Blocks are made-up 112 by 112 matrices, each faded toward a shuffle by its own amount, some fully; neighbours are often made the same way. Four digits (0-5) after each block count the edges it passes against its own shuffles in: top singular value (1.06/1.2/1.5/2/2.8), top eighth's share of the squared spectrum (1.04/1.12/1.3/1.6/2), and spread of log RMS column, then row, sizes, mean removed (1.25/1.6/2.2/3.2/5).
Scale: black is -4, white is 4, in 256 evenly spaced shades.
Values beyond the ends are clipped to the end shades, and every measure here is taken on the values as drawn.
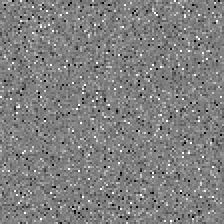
0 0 0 0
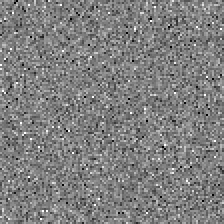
0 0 0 0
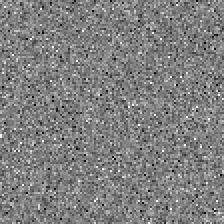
0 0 0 0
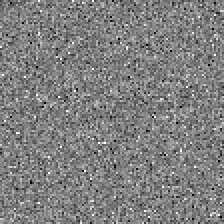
0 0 0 0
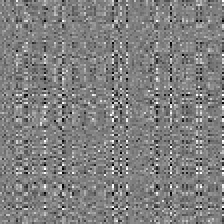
5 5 4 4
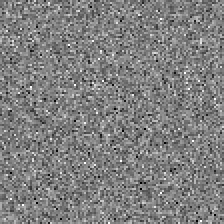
0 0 0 0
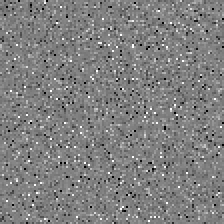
2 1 0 0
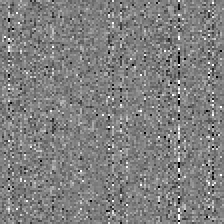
3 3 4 0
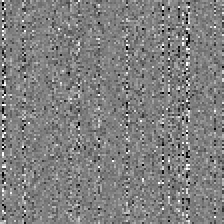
2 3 4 0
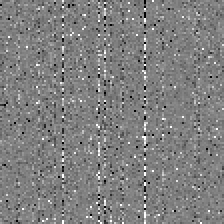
3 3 3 0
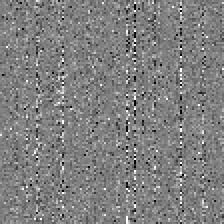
3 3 3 0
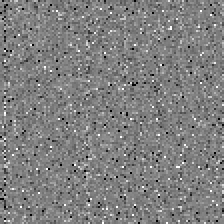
2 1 1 0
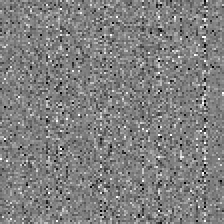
2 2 3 0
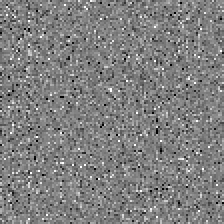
1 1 2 0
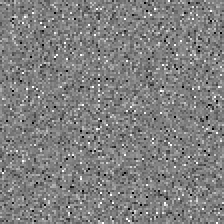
1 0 1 0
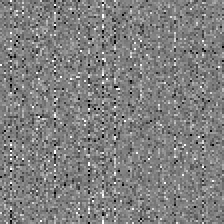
2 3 3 0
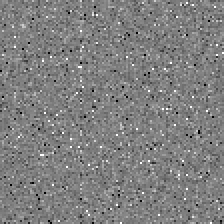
1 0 0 0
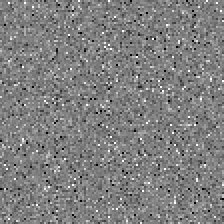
0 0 1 0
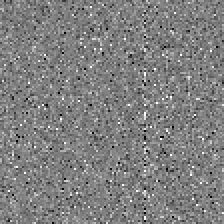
2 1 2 0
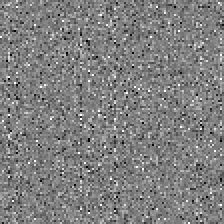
1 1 2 0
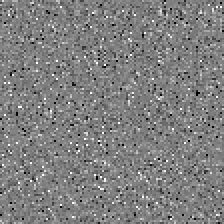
3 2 0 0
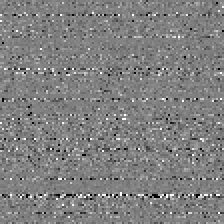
3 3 0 4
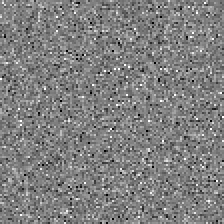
3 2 0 0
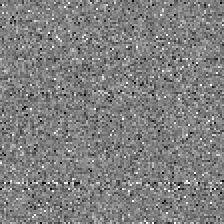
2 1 0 2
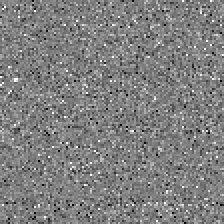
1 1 0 1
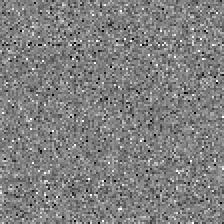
1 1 0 1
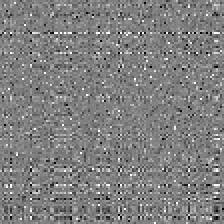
5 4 3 3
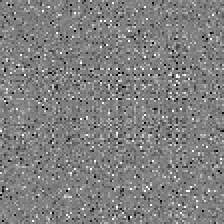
4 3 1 2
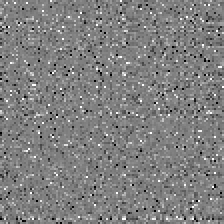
4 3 1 2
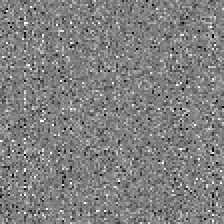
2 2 2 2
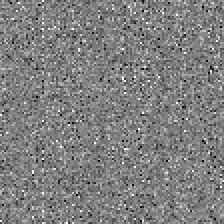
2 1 2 1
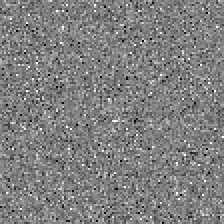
0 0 1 1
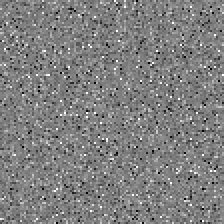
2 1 0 0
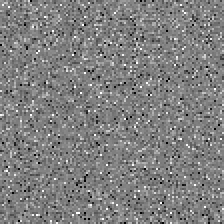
3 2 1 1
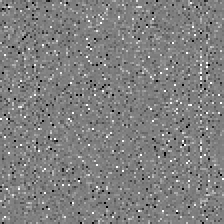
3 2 1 0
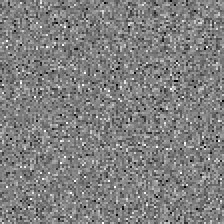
3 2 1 1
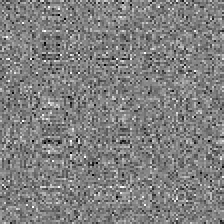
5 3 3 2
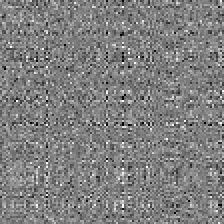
5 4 3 3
